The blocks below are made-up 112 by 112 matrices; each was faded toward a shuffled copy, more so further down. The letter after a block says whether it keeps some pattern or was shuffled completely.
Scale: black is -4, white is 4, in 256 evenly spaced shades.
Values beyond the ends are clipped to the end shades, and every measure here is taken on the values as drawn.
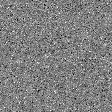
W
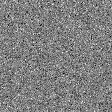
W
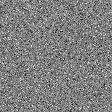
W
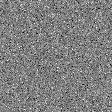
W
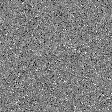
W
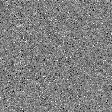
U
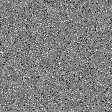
W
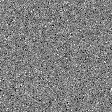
W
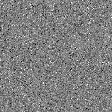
U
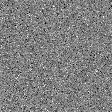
W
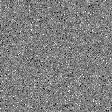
U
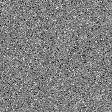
W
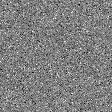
W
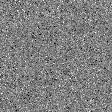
W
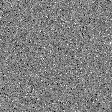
W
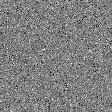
U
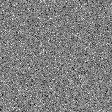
U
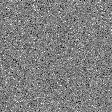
W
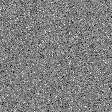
W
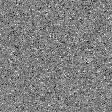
U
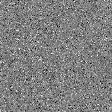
U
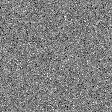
W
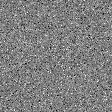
W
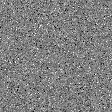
W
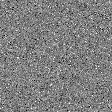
W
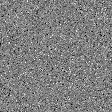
W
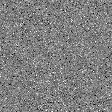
U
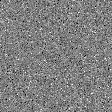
U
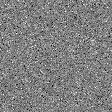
U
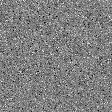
W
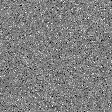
W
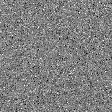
U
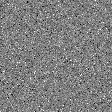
W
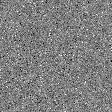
W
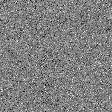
W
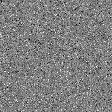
U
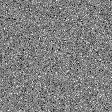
W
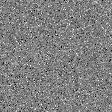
W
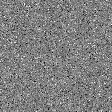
U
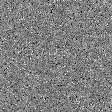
W
